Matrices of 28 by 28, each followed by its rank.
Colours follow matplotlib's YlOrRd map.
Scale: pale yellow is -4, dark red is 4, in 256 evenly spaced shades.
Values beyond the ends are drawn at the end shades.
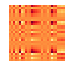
one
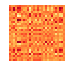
three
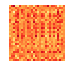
three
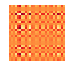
one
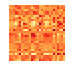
three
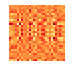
three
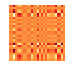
one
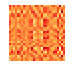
three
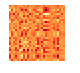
three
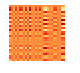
one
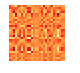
three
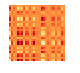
one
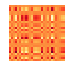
one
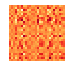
three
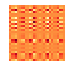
one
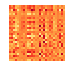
three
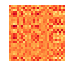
three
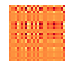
one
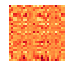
three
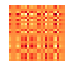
one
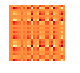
one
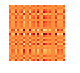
one
